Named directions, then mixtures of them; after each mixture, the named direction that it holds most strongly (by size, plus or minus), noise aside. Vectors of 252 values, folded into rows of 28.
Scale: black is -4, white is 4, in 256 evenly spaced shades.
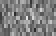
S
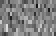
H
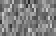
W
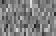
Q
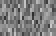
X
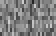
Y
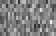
S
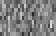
X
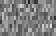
W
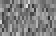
W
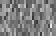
X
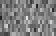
S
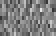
X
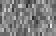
W
